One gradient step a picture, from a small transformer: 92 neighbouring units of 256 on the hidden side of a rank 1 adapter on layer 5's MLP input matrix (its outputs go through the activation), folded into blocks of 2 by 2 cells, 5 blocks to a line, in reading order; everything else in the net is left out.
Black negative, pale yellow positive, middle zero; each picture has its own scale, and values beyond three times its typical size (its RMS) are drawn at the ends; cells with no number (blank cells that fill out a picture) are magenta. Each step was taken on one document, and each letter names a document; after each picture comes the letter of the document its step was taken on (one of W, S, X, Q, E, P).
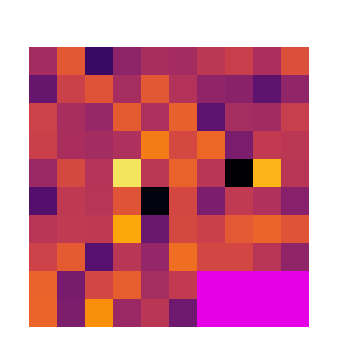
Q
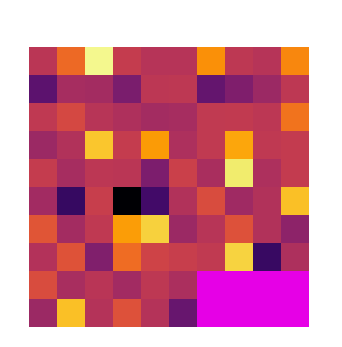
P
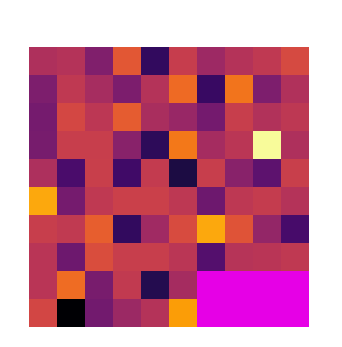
Q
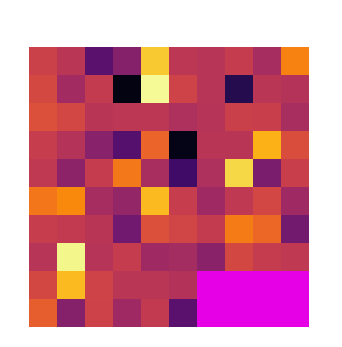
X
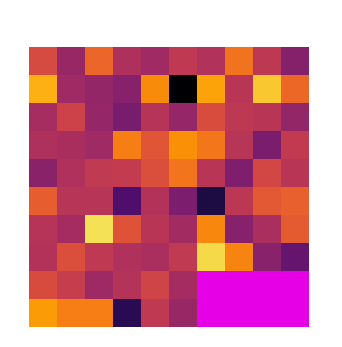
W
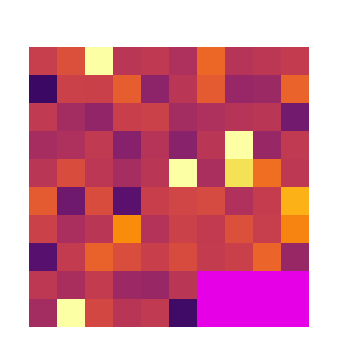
P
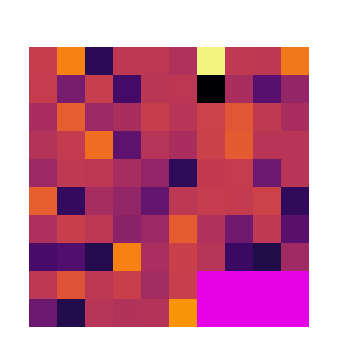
P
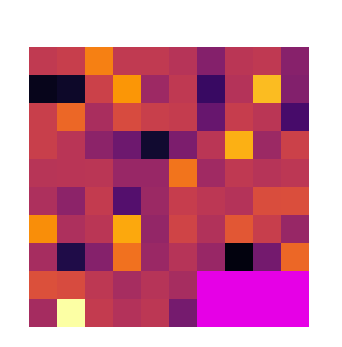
P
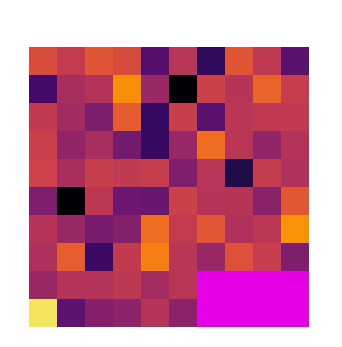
W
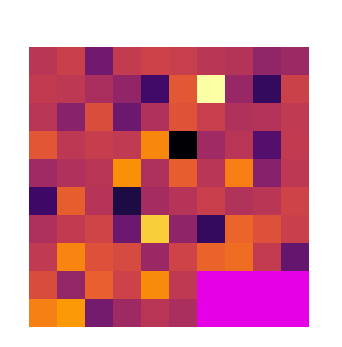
Q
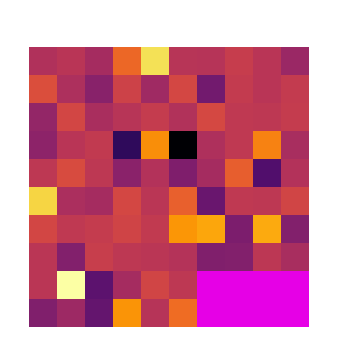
Q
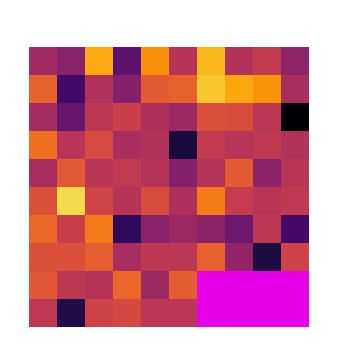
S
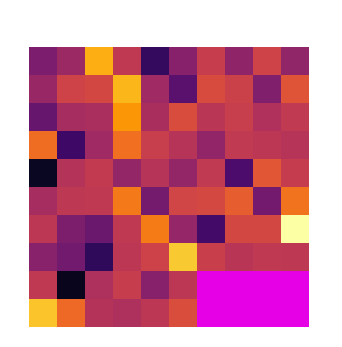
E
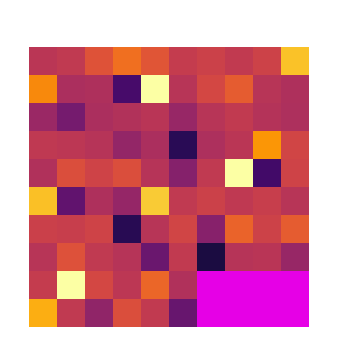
X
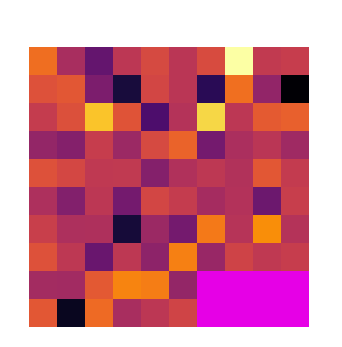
W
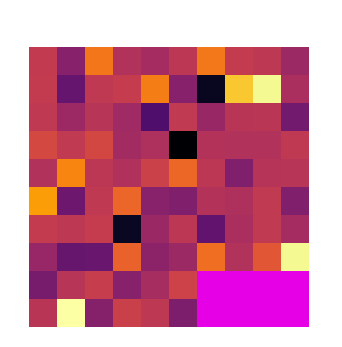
S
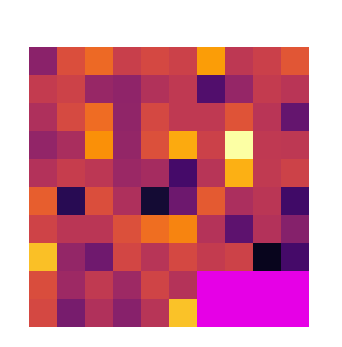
P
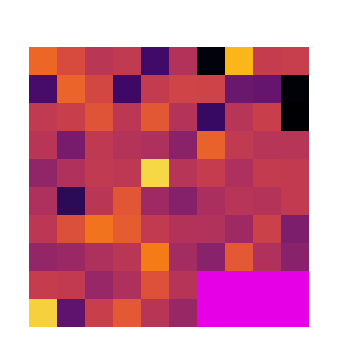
W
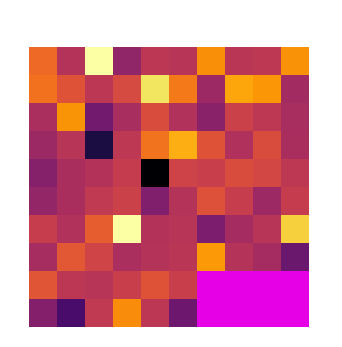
S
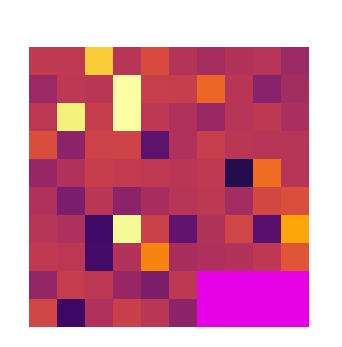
E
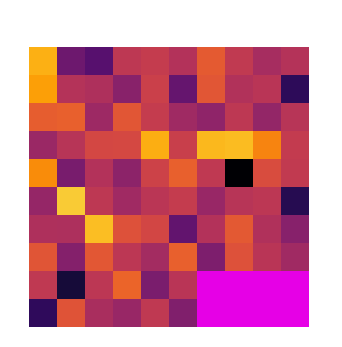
E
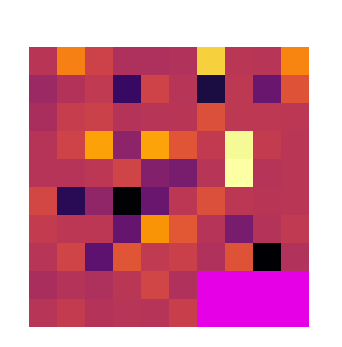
P
